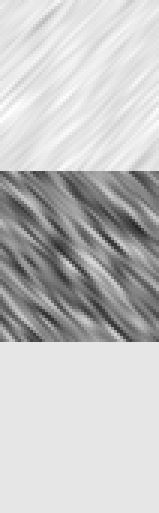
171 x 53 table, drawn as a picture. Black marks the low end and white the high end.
It is made of 3 by 1 panels. Panel 1,1: very high, slanting up to the right, faint in contrast. Panel 2,1: middling, slanting down to the right, strong in contrast. Panel 3,1: very high, flat.
